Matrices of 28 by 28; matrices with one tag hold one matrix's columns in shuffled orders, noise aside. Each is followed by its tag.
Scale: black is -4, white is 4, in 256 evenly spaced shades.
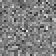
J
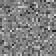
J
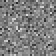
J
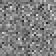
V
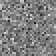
V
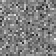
V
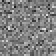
J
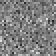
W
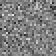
V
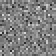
V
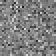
J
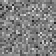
V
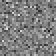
J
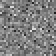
J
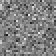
V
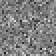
W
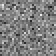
V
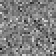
W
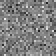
J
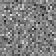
V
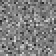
W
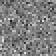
W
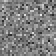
V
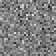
V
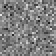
V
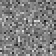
W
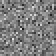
V
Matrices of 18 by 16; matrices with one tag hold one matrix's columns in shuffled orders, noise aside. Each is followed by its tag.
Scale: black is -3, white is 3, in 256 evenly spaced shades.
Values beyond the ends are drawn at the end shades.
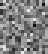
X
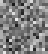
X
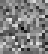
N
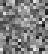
X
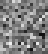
N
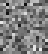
X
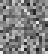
X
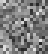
X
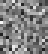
X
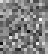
N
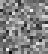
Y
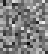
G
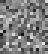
N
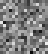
Y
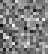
N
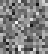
X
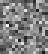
Y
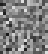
X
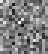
X
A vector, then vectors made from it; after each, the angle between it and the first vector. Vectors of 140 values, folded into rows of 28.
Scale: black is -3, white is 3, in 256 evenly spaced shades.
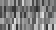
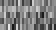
nearly opposite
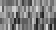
nearly opposite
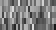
partly opposed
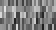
nearly opposite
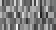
partly opposed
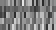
nearly parallel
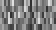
orthogonal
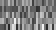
nearly parallel
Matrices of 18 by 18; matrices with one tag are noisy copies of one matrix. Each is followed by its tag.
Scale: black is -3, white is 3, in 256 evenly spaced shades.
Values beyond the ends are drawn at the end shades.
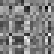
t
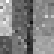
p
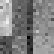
p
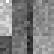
p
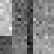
p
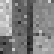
p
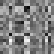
t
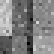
p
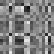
t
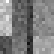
p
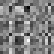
t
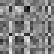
t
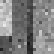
p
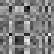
t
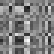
t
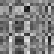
t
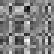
t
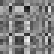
t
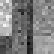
p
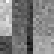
p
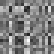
t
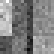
p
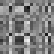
t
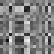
t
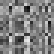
t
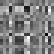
t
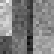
p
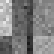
p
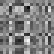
t
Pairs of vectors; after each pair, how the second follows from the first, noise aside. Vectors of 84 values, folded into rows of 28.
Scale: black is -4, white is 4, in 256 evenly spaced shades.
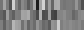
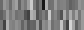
shuffled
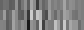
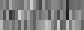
shuffled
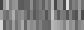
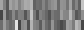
reversed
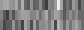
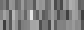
shuffled
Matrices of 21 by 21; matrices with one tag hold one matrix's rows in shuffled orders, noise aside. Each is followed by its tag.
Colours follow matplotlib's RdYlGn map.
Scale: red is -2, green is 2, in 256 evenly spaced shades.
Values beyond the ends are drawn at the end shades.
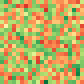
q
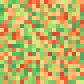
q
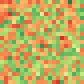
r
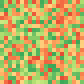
q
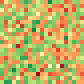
q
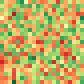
r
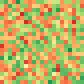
r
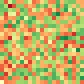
r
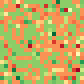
q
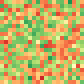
q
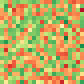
q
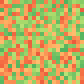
r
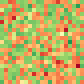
q
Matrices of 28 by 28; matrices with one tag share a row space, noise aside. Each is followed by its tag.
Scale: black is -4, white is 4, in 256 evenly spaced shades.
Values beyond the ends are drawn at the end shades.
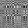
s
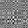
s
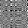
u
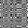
u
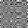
u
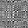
s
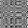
u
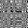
u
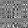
s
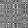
s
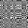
u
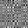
s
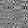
s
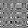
u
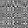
s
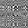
s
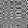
u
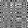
u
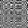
u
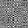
s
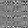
s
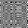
u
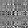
s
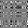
u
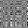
u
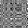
u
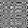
u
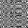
u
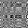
u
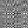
s
